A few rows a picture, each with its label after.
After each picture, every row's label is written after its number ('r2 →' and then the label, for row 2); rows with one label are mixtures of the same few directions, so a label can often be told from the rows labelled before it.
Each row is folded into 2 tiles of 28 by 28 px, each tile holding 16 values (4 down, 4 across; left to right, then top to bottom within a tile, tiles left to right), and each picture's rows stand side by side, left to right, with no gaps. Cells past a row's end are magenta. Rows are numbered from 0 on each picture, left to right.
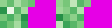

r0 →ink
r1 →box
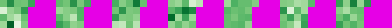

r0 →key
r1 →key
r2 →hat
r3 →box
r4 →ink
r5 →ink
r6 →key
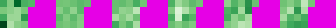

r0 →key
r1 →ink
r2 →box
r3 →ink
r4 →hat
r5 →hat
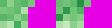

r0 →hat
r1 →hat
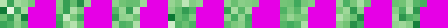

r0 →ink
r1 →key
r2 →box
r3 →box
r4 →ink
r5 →box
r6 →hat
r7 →box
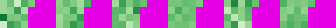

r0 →box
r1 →hat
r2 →hat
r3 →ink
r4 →key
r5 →hat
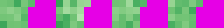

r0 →key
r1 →hat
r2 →box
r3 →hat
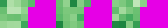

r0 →ink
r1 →key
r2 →hat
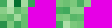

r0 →key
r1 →key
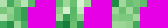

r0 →hat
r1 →hat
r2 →ink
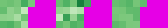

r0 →box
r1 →box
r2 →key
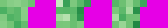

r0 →key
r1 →hat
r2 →box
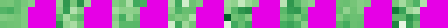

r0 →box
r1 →key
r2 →box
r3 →key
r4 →box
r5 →ink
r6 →hat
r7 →key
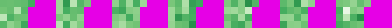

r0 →box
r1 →key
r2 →key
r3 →box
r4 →box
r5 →box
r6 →ink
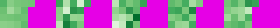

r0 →ink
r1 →key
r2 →hat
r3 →box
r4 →box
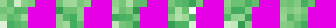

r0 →key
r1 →key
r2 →box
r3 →box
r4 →hat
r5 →box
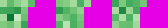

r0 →ink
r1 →key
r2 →ink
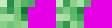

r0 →hat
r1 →hat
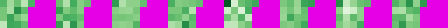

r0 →key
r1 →key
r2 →ink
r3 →hat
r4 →ink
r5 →box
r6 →ink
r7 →key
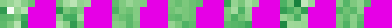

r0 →ink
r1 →key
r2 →key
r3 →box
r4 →hat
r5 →box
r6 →ink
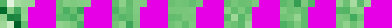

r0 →key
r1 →box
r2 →key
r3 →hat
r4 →ink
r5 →key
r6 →key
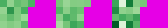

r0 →ink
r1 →key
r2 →key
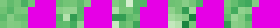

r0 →key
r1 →ink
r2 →box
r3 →hat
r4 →key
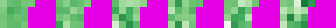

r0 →ink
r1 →key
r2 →key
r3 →key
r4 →key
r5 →box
